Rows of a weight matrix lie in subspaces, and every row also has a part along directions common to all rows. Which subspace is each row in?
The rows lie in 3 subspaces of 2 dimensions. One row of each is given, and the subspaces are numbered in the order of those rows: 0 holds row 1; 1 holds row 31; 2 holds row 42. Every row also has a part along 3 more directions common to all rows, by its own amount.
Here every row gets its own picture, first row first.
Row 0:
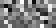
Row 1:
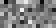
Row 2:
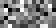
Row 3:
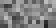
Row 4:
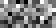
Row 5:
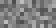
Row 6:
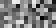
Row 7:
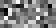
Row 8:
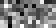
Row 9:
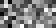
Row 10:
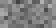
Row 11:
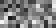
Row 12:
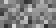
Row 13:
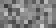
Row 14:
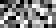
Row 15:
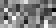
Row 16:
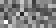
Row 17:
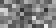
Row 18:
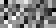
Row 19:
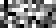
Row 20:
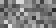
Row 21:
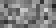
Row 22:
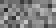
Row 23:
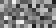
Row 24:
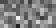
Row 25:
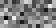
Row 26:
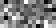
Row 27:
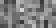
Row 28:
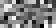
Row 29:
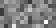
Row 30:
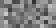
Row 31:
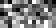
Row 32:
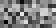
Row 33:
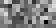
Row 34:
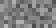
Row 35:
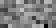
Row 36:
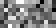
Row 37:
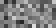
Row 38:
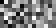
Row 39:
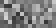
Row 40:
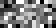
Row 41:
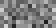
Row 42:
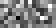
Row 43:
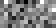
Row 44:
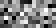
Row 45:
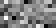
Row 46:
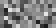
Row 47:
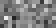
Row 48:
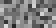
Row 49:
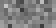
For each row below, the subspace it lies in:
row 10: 1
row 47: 0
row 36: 2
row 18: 1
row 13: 2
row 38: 1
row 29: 0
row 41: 0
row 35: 1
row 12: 0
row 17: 1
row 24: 2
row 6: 0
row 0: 2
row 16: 1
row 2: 2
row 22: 2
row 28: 2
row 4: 2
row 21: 2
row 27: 0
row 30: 2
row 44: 0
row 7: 2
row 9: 1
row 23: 0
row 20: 1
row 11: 2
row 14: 2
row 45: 0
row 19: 1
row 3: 1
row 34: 0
